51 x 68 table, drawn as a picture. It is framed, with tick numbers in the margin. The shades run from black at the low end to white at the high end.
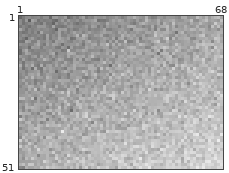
The ninth with the highest average is the bottom right. The grain is fine, like static. There are no regular stripes. The ninth with the lowest average is the top left. No row or column stands out. Overall the values sit about 70% of the way up the scale. The field climbs toward the bottom right.
